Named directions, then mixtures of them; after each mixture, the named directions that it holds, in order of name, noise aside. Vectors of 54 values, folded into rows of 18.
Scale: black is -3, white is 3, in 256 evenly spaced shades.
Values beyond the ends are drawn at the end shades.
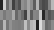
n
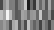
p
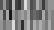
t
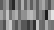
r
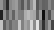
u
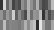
n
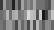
n, r, u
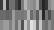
n, t, u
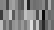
p, u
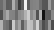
p, t, u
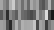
r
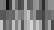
t, u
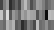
p, r, t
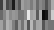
n, r, u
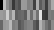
n, p, r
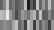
p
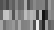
p, r, u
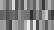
r, t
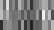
n, u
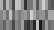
n, r, t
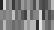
n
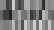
p, r, t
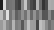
n, p, t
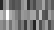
p, r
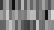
r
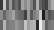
n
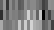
n, u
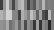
p, r, t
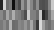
n, r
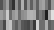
r
